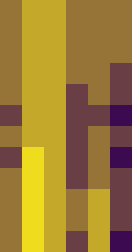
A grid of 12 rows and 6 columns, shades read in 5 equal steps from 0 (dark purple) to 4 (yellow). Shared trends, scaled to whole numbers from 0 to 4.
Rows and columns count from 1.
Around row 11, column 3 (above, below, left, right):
3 3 4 2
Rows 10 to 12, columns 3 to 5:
3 2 3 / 3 2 3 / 3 1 3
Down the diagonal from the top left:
2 3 3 2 2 0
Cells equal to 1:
15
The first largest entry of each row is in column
2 2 2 2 2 2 2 2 2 2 2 2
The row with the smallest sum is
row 6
